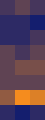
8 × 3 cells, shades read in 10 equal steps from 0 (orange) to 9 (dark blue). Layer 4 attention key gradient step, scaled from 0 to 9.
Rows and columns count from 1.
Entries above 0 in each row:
3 3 3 3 3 3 2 3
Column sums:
53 49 49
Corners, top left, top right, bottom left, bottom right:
7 7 8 8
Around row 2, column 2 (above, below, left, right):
6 8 8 9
